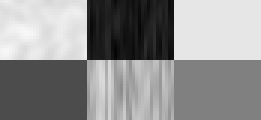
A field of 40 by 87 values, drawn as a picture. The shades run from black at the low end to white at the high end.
It is made of 2 by 3 panels. Panel 1,1: very high, blotchy, faint in contrast. Panel 1,2: very low, streaked downward, faint in contrast. Panel 1,3: very high, flat. Panel 2,1: low, flat. Panel 2,2: high, streaked downward. Panel 2,3: middling, flat.
